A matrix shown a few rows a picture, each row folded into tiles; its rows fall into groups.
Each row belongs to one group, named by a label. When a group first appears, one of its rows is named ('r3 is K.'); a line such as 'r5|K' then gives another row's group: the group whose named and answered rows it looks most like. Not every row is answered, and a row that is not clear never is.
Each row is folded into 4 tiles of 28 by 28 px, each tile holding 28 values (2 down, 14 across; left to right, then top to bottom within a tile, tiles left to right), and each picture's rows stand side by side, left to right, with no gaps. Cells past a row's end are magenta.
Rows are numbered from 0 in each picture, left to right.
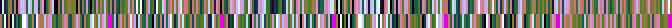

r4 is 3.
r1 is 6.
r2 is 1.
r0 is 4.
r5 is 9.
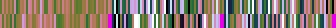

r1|4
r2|6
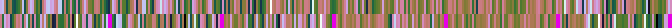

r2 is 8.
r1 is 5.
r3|8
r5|3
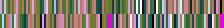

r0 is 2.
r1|6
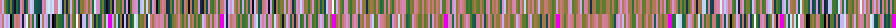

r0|5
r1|4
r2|9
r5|8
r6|5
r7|2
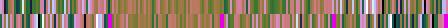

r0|8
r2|1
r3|3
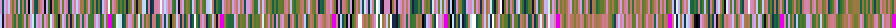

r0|9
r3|4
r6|2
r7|4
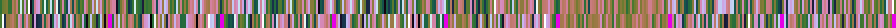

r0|6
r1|8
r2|1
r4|8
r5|9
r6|5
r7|9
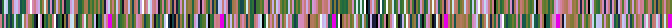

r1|3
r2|8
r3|6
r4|3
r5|9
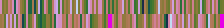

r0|2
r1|8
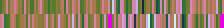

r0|1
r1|8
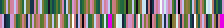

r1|5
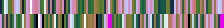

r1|1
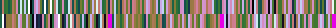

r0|6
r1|6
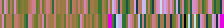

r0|2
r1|5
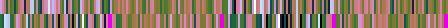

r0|5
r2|3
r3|4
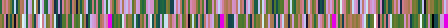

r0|4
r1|1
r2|1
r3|3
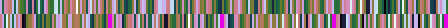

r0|2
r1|5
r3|1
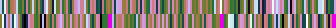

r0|2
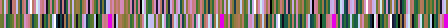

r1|9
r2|3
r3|3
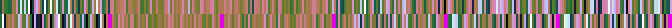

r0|6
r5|5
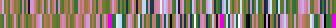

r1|5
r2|2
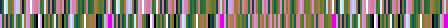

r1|3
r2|9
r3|3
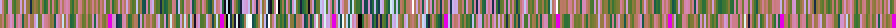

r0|8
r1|1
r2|4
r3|2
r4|9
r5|1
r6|1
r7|8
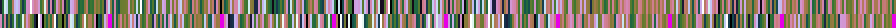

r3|4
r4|4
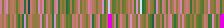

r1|6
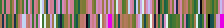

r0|4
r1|3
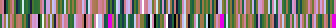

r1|3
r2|6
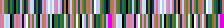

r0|5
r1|5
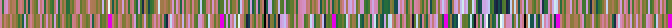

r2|2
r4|1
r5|8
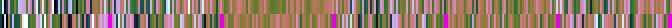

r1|2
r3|2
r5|8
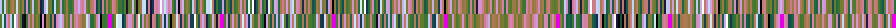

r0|2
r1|5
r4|9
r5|3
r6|3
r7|1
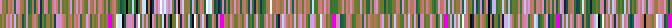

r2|8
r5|8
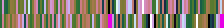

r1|3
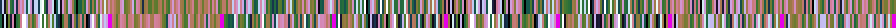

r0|4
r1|8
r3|6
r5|6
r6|9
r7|9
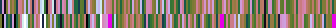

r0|4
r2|2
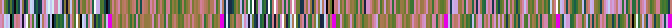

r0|5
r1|9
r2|6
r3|9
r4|9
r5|5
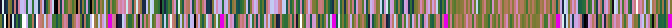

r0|4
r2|5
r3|6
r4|6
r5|2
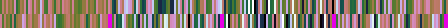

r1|1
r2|6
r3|8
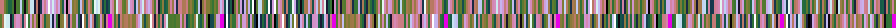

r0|5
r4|5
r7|2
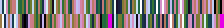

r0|2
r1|6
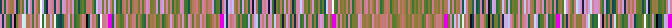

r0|4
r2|9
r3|4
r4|2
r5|3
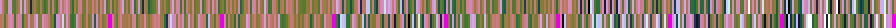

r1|8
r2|4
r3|5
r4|4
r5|9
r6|2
